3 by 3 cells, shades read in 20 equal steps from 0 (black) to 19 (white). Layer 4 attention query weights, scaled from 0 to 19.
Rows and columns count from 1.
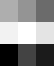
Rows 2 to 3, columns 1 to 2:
18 19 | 0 5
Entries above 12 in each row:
1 3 0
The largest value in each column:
18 19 17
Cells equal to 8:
1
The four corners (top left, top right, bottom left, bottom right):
13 8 0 2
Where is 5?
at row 3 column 2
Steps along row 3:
up down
